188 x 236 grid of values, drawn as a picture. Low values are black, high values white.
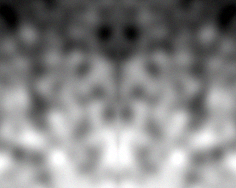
Grain: smooth. Lone odd cells: none. Mirror symmetry: left to right. Odd rows or columns: none. Slope: up to the bottom. Stripes: none. Ninth with the highest average: bottom middle.
